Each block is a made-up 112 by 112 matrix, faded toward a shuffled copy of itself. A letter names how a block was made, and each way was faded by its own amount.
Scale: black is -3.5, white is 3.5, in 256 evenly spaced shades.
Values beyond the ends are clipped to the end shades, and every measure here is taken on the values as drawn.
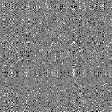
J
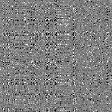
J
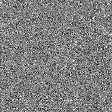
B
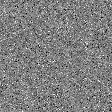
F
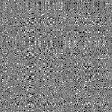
J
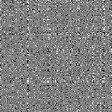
J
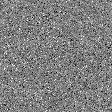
F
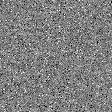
F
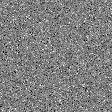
F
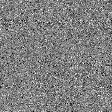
B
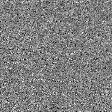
B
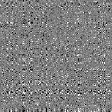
J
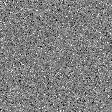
F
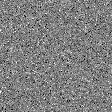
F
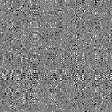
J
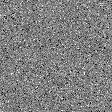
F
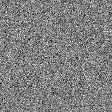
B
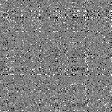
J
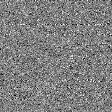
B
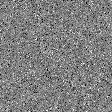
F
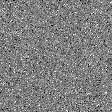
F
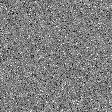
F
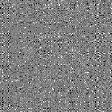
J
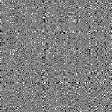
J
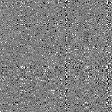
J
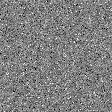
F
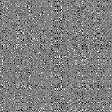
J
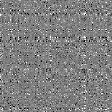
J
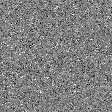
F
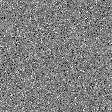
F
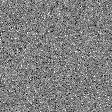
F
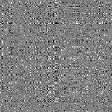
J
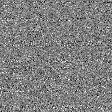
B
